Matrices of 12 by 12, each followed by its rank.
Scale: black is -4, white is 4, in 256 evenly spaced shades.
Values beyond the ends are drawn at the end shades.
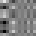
one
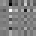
one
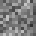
full rank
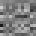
two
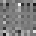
two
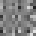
two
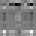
two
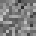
full rank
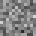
full rank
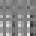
one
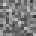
full rank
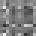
two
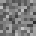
full rank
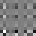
one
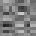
two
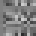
two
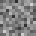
full rank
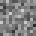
full rank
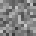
full rank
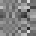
two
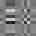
one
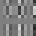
one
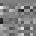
two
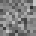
full rank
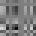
one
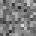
full rank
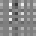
one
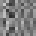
two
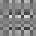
one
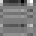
one
